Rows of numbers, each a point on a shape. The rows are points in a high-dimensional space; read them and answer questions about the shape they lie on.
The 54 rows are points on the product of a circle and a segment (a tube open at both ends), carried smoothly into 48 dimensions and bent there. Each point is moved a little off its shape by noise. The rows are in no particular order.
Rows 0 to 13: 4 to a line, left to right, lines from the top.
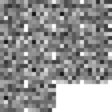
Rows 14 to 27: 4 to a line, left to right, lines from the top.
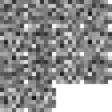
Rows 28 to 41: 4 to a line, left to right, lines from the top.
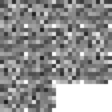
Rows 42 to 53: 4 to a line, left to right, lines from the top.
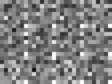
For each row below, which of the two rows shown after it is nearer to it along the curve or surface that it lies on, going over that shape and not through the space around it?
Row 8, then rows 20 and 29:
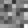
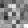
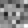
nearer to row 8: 20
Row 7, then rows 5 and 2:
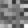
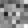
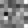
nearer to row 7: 5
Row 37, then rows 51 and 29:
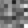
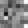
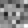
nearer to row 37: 51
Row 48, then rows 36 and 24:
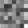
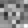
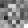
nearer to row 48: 24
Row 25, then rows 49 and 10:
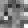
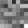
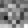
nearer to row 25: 49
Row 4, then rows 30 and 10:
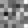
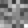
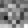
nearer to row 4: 10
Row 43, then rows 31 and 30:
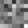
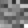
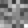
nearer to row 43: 31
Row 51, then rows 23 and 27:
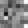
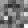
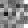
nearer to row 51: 23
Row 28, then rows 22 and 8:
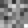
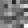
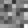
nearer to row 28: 22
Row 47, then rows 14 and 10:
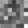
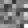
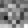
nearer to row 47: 14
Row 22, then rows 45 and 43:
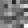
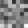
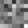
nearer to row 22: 43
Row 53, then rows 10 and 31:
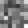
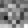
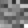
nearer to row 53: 31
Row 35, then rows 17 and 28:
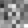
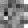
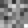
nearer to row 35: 28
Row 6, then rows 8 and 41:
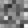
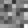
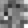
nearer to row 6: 8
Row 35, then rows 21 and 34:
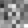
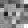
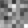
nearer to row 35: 21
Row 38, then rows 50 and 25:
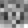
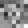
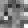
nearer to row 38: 50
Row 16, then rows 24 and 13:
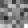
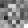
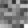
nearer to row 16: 24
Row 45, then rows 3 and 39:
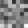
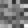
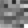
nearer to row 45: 3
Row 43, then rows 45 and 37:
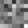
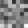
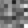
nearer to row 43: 37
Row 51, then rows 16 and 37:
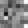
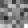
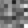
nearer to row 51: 37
